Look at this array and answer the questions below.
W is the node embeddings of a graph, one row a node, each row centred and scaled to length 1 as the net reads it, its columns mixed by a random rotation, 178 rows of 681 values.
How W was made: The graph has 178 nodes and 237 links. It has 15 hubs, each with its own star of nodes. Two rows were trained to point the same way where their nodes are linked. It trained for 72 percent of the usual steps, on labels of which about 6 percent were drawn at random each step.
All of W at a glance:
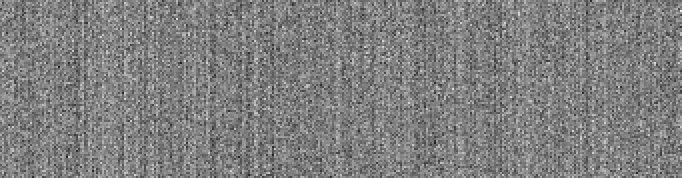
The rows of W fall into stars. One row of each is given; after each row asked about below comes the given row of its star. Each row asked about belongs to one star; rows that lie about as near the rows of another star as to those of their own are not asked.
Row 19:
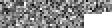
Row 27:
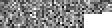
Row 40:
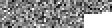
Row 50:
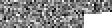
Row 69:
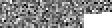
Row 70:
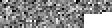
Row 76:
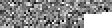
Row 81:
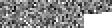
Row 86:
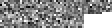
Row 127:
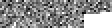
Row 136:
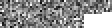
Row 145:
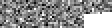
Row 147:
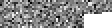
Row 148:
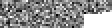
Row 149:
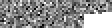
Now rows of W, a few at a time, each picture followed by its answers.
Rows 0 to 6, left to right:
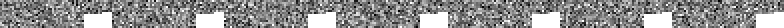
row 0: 148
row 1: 19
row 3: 127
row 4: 81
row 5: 145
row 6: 127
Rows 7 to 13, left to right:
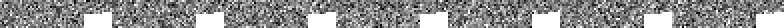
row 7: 149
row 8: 19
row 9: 147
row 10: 127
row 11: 19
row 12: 19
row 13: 70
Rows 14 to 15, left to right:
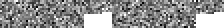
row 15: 147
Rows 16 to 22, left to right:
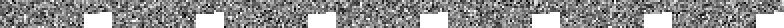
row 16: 76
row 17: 86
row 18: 147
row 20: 76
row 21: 27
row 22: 27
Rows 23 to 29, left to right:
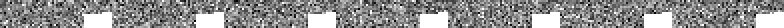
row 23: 145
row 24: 127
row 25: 40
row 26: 86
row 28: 147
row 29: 50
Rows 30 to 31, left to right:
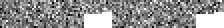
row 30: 149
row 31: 145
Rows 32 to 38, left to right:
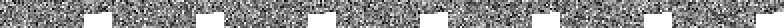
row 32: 76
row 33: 76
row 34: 136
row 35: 76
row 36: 127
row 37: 148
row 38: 19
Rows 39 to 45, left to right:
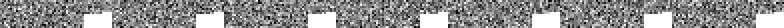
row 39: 50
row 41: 76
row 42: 27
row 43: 81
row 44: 86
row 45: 149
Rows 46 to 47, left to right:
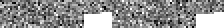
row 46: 76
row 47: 50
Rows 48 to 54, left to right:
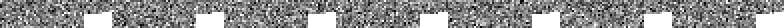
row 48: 81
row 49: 136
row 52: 149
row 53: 127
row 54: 145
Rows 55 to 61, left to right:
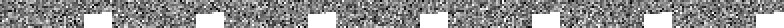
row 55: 27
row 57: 145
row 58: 70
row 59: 27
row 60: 40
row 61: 40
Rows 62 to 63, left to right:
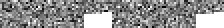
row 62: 149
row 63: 149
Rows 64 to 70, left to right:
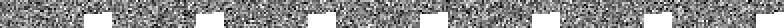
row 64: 148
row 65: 50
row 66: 69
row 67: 40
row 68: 149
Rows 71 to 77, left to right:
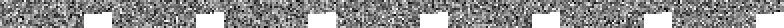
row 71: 86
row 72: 40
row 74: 70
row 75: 147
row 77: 145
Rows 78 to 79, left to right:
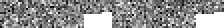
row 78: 149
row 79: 69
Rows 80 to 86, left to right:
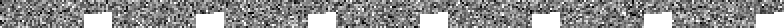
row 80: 145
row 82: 50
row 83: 136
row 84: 76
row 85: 86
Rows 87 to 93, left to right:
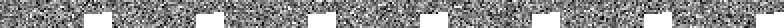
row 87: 148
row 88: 147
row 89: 148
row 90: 86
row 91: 19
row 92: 148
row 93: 147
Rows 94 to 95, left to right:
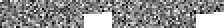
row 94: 149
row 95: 76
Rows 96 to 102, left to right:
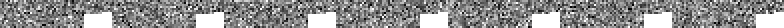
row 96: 50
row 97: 76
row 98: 149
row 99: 27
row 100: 127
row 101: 81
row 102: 81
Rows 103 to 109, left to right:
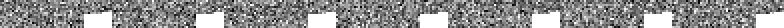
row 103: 76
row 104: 27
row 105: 149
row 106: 147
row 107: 50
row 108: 86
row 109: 145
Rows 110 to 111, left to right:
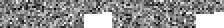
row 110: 148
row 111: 145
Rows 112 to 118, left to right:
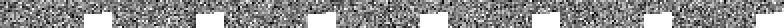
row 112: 149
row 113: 70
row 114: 81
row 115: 145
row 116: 136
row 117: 81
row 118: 149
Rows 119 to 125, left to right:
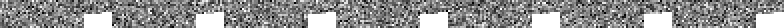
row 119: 40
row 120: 136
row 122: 69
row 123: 127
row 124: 127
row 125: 70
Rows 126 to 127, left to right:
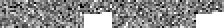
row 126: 81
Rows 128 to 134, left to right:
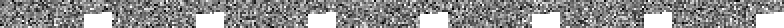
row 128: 76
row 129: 145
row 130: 50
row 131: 81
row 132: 40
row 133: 70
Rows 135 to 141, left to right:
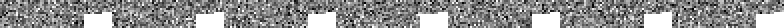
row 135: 27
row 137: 50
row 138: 40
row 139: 147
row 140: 19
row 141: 145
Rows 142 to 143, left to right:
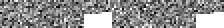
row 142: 136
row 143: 40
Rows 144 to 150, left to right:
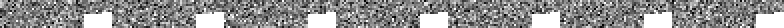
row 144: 27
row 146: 86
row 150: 86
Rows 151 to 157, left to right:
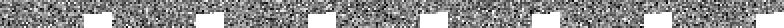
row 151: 81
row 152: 145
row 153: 148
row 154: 127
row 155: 148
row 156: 136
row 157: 127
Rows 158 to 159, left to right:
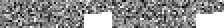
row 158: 76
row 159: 19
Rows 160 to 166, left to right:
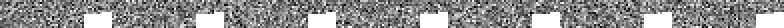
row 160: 19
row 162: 81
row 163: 127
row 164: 86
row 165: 145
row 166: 149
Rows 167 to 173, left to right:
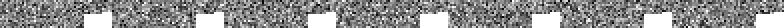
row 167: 27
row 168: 86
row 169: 86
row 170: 19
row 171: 76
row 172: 50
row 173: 86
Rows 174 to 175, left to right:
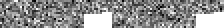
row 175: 127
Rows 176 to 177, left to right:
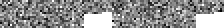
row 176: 148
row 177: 148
